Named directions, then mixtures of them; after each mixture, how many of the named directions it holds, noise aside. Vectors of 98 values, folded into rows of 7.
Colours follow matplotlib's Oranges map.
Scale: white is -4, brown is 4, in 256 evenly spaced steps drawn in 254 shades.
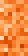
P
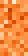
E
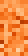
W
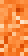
two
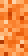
three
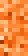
three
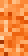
three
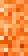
one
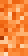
two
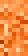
two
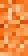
three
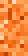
two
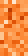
one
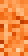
one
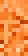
one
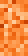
two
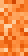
two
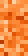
three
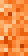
one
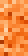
three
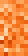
two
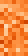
three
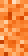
three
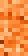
three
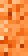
two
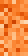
three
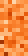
three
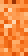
two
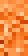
two
